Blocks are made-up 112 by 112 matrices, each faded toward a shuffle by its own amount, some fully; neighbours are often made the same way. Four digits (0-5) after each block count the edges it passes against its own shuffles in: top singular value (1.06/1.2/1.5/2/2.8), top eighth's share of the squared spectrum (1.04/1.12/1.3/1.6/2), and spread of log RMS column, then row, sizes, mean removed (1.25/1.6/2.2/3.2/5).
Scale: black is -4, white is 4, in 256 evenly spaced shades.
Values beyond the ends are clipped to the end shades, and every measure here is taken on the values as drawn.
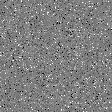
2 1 0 0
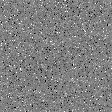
2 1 0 0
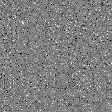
3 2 0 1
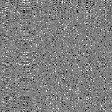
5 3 2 2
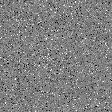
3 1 0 0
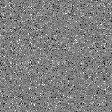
4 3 2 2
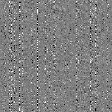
4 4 4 0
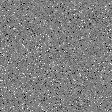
0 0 0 0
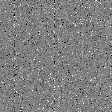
2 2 2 1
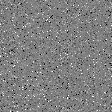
2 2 1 0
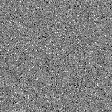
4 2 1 1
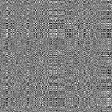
5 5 4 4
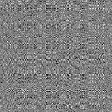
5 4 3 3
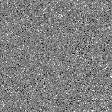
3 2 1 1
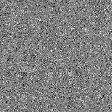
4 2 1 1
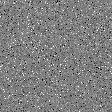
0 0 0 0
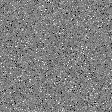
1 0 0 0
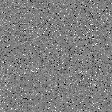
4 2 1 0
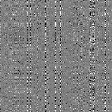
5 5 4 2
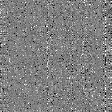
4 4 3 1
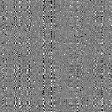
5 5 4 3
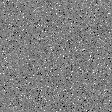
2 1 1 0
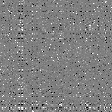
5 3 2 2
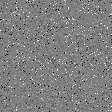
2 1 0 0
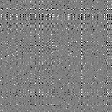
5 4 3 3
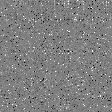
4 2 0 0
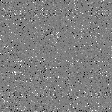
4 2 1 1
